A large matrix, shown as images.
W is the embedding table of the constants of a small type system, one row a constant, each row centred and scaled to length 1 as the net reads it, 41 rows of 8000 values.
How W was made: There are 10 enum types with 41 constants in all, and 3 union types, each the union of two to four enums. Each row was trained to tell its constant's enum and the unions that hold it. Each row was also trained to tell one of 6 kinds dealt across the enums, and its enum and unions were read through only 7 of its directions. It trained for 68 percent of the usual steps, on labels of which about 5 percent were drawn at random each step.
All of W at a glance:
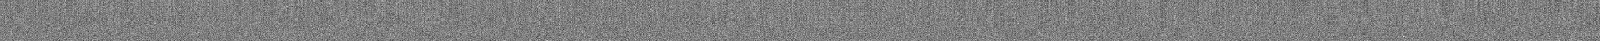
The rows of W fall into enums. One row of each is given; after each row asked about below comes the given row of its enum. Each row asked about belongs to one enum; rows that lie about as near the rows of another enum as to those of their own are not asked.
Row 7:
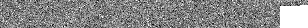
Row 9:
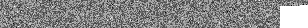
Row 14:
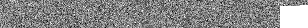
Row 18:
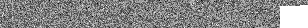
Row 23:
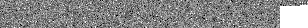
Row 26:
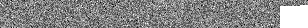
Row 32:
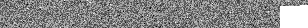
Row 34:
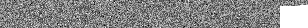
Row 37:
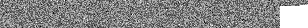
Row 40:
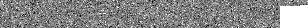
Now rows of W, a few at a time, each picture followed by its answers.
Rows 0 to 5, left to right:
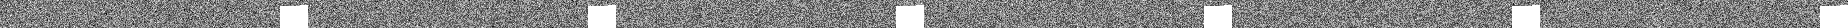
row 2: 9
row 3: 14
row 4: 26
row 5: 14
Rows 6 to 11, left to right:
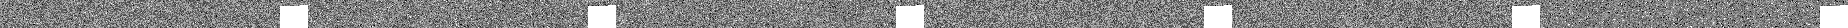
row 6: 9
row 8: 37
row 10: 14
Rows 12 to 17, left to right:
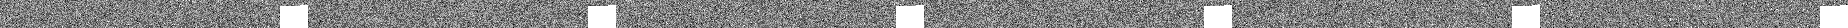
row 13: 26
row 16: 37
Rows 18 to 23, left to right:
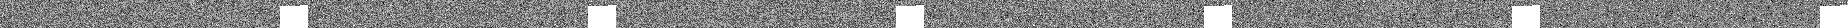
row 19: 18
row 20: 40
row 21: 26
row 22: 26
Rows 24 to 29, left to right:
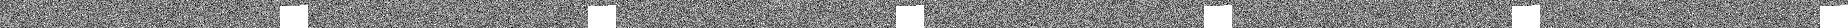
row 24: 37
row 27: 14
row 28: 37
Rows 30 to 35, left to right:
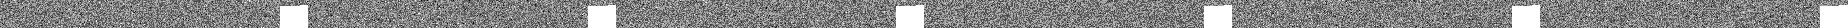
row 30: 7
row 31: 34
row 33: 9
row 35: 34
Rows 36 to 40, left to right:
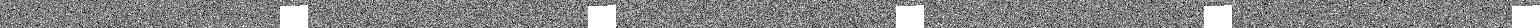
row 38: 34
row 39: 32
